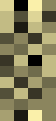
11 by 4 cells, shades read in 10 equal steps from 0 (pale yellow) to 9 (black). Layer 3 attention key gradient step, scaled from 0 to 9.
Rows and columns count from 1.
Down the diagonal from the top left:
1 6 2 2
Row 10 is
4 5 4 4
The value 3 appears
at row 8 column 3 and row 11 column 1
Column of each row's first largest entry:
2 4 2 3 2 3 1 2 3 2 2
